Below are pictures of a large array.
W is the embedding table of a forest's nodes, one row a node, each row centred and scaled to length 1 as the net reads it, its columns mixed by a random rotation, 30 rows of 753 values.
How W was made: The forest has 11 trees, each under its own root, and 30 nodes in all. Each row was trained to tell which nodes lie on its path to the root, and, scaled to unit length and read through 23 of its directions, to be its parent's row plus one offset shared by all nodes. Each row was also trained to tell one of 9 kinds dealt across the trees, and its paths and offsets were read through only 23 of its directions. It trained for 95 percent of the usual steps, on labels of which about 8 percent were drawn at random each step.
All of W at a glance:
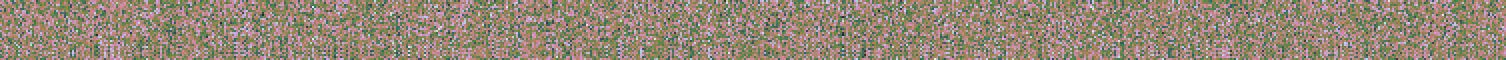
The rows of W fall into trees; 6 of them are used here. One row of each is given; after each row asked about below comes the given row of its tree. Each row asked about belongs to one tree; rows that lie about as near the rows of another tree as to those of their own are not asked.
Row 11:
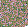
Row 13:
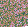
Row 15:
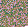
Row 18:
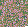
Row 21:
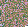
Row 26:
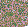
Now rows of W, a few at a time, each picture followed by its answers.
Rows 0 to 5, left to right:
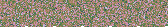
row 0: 21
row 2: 15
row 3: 15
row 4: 21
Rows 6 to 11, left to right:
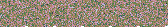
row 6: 21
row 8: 13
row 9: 26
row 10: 26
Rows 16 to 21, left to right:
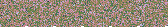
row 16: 13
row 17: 13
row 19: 11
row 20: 26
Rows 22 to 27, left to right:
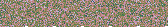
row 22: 13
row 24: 26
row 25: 15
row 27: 15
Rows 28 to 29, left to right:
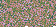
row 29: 18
